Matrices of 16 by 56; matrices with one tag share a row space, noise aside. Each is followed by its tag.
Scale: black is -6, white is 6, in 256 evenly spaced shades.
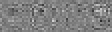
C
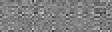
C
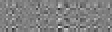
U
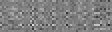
C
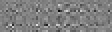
U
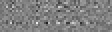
U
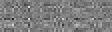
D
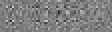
U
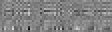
D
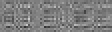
D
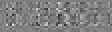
U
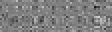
C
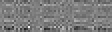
D
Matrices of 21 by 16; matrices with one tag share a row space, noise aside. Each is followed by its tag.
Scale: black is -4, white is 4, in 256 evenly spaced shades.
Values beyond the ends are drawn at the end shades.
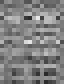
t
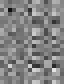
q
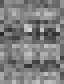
t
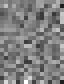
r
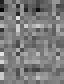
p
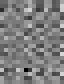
r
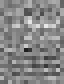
t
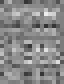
t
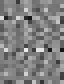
r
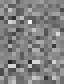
q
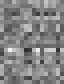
t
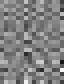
r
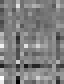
p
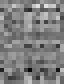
t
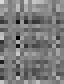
p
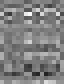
t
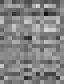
t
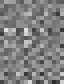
r
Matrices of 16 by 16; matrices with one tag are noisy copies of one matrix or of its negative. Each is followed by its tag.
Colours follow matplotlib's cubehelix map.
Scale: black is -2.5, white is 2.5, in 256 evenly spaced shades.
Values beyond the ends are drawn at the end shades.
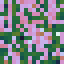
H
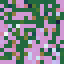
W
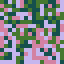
W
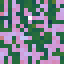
H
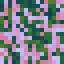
H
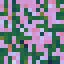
H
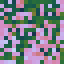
W
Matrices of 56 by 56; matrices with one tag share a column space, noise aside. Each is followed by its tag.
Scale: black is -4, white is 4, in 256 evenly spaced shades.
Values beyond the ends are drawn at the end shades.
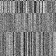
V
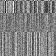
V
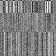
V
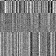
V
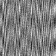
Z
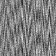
Z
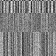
V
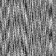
Z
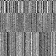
V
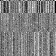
V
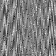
Z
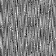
Z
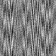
Z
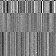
V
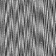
Z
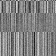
V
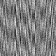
Z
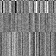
V
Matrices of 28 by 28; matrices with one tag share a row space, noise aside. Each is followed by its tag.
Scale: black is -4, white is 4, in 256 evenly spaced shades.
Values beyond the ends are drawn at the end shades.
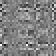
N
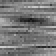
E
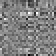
N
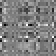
N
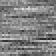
E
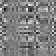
N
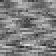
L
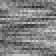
E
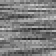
E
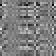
N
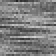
E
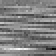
E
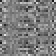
N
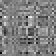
N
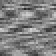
L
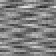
L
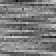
E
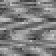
L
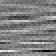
E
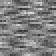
L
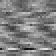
L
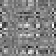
N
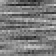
E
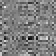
N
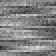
E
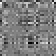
N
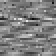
L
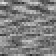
L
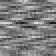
L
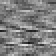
L
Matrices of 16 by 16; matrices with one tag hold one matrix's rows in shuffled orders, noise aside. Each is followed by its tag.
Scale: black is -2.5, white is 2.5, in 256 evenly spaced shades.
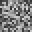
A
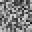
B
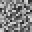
B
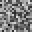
B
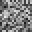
A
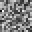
B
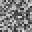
B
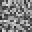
A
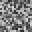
B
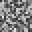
B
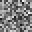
B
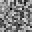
B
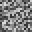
A
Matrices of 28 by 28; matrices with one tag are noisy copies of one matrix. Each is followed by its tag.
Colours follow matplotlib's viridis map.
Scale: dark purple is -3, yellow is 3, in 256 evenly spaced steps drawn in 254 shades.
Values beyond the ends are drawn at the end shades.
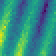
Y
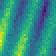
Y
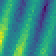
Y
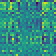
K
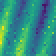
Y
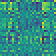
K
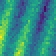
Y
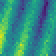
Y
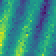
Y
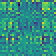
K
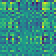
K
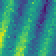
Y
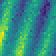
Y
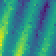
Y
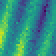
Y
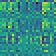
K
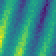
Y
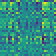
K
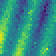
Y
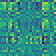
K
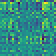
K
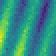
Y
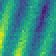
Y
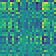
K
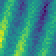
Y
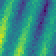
Y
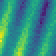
Y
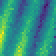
Y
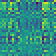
K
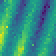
Y
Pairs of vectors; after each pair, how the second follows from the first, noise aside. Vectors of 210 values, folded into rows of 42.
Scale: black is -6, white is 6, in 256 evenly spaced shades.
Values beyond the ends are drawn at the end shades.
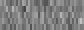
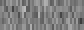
negated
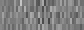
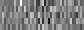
scaled up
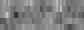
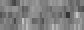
reversed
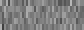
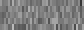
reversed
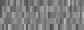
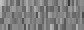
negated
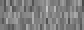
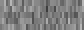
negated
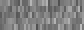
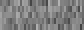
negated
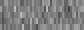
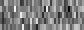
scaled up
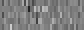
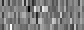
scaled up
